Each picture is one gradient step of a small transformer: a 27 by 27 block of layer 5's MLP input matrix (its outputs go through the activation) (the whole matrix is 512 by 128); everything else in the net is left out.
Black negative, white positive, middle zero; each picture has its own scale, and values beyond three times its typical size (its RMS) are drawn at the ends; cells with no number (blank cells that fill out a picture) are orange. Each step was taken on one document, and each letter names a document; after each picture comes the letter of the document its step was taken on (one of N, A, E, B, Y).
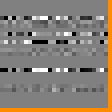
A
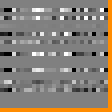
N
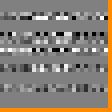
A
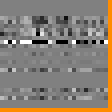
A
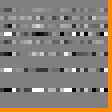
N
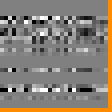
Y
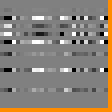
N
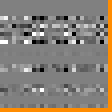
A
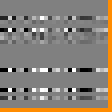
Y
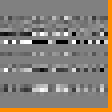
A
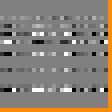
N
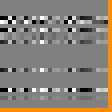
Y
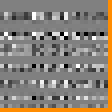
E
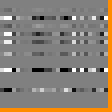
N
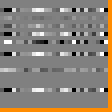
N
